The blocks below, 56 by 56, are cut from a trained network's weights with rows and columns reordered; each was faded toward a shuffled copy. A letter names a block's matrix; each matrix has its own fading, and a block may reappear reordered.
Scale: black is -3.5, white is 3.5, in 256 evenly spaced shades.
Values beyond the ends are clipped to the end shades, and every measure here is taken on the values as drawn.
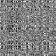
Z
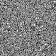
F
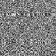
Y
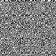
Y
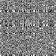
Z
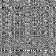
Z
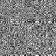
Y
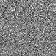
F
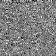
F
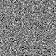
F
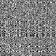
Z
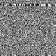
Y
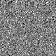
F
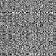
Z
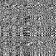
Z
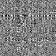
Z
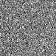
F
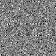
F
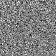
F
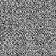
Y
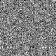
F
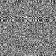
Y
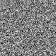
F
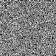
F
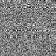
Y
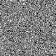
F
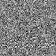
F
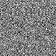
F
